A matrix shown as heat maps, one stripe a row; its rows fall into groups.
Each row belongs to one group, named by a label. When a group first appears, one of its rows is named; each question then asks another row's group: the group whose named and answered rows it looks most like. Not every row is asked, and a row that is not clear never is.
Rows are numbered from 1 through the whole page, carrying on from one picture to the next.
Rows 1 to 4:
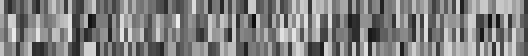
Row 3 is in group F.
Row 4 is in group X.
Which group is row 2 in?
F
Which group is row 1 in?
X
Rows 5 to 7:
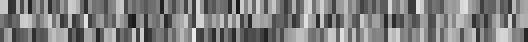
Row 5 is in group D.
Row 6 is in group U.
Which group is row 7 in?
X
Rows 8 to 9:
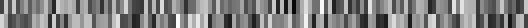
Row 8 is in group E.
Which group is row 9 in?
D
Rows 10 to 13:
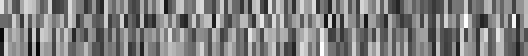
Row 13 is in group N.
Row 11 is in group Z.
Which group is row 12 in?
N
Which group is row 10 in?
U
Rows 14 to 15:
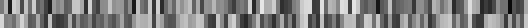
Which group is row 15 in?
U
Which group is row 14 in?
D
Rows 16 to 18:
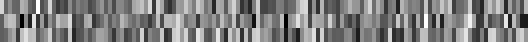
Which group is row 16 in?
U
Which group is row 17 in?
F
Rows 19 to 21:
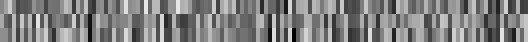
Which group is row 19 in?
F
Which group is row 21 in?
E
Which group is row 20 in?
E
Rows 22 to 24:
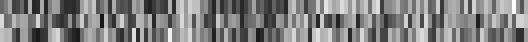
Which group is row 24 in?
X
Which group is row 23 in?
U
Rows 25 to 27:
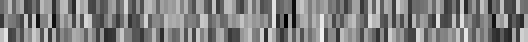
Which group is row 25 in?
N
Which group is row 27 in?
D
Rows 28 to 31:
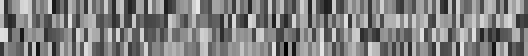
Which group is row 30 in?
D
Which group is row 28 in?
U
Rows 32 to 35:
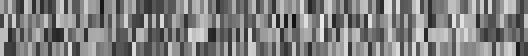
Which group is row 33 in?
E
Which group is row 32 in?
X
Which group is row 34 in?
D
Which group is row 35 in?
X
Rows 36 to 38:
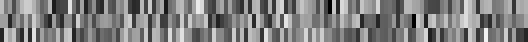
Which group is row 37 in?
D
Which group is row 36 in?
U
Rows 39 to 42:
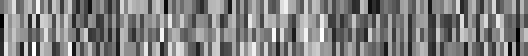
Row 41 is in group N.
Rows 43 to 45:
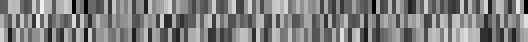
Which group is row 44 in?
E
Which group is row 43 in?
N
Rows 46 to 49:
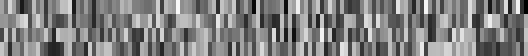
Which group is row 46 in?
F
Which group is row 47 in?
U
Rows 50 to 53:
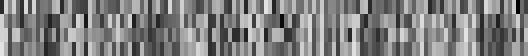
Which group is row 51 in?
D
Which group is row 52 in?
D
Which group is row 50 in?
F
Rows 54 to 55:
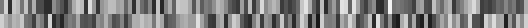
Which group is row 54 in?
D
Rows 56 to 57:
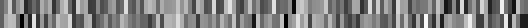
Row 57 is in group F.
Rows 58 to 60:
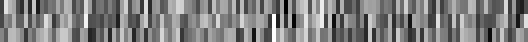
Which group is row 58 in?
F
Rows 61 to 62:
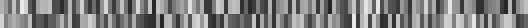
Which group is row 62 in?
X
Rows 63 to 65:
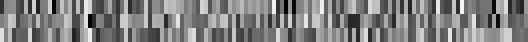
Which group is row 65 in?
X
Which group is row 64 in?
F
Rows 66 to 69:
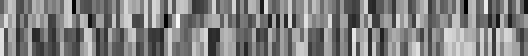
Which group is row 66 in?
F
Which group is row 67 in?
E
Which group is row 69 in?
X
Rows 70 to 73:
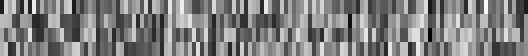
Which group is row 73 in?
D
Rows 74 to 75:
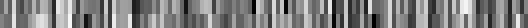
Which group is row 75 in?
E
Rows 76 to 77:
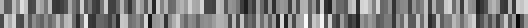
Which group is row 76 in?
U
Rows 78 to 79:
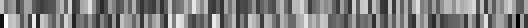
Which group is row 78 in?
X
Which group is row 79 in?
N
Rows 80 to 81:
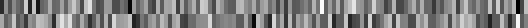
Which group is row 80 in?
Z
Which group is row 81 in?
E
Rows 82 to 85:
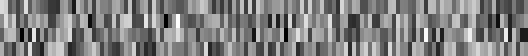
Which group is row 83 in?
E
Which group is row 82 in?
D
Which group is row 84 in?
F
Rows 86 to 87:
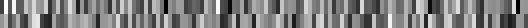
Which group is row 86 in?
E
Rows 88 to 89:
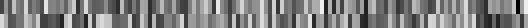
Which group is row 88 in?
Z
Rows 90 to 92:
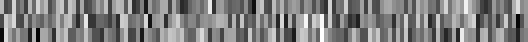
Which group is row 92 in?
N
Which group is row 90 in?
E
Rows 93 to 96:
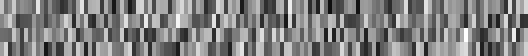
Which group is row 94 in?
F
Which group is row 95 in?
Z
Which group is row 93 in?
U
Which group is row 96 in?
D
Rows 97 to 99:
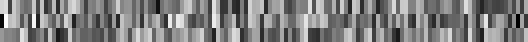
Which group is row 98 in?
N
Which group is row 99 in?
U
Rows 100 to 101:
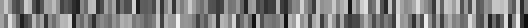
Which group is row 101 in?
F
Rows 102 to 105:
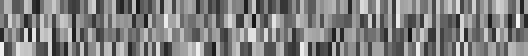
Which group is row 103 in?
N
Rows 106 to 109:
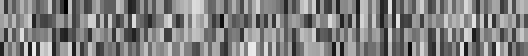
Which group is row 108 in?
U
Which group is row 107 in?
X
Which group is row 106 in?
U
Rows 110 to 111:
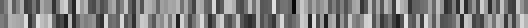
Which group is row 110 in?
N
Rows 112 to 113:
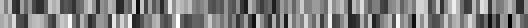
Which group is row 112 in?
X
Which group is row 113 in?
E
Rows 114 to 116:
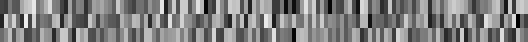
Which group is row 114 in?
U
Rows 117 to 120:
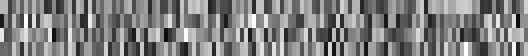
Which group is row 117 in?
D
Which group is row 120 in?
Z
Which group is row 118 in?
Z
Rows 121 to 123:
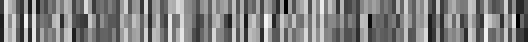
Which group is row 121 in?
F
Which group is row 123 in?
F
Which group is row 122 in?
F
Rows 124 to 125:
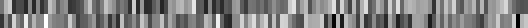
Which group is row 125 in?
Z
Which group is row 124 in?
X
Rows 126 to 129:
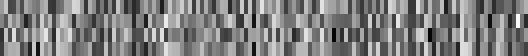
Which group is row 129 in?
N
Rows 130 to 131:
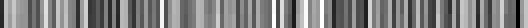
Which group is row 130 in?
N
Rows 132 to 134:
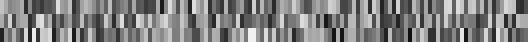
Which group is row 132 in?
X
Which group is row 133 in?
U
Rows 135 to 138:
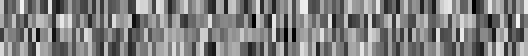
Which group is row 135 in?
U
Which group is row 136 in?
E
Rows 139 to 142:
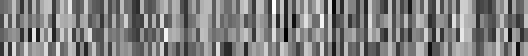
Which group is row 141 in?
Z
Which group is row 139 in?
Z
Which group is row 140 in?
E
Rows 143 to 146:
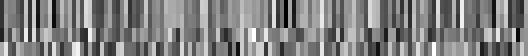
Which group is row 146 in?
D
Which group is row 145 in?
Z
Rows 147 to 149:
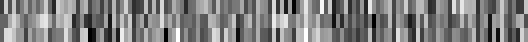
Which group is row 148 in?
N
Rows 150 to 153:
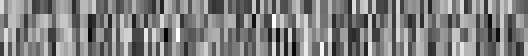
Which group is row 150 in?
X
